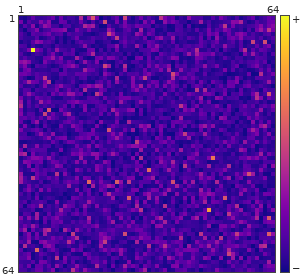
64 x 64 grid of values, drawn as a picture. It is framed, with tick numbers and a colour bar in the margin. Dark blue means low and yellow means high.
There is no overall slope. The grain is fine, like static. No single row or column stands out from its neighbours. No regular stripes run through it. There is no seam. The halves do not mirror each other. On average the colour sits 10% of the way up the scale. Most values sit low, with a long tail of high ones.
